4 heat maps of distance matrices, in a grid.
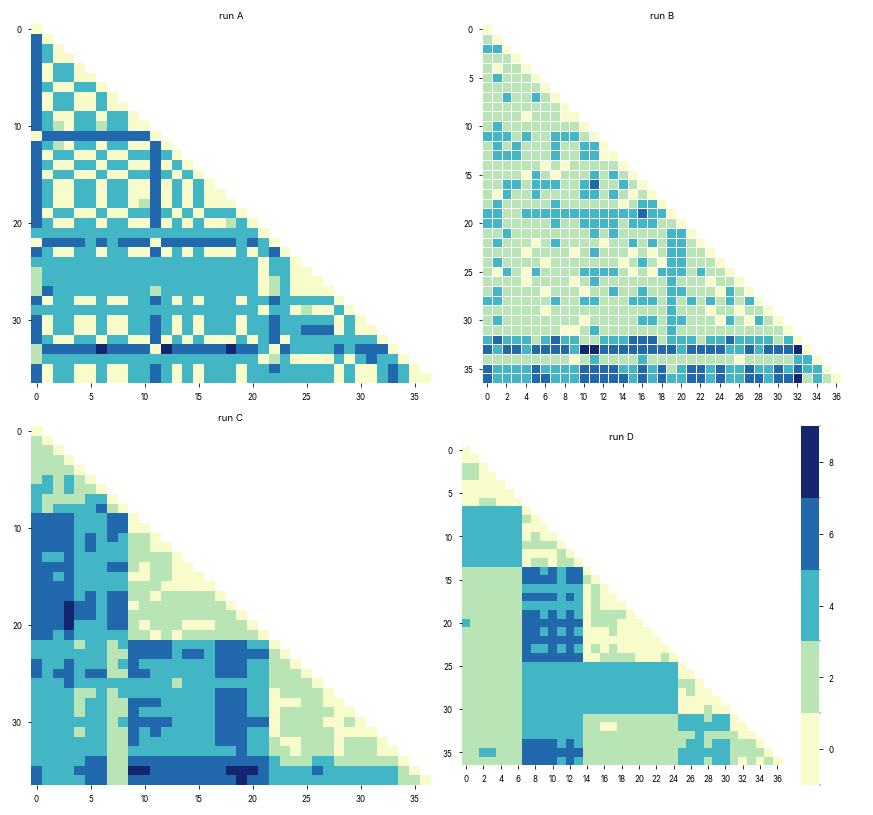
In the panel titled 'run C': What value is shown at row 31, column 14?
4
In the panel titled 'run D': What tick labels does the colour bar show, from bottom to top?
0, 2, 4, 6, 8
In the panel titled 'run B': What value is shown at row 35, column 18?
6
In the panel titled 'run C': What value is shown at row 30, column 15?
4
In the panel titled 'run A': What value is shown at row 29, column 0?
4
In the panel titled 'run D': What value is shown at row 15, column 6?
2
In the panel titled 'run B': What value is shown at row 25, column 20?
4
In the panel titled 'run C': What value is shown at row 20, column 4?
4
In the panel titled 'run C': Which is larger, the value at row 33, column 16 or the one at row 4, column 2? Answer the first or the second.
the first
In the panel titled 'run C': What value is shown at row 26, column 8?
4
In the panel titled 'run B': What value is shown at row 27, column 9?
2
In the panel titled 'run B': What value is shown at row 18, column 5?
2
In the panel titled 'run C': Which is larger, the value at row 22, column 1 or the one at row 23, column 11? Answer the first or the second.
the second
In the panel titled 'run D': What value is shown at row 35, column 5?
2
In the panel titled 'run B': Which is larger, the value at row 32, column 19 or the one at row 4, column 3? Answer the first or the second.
the first
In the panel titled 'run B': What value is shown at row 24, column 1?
4
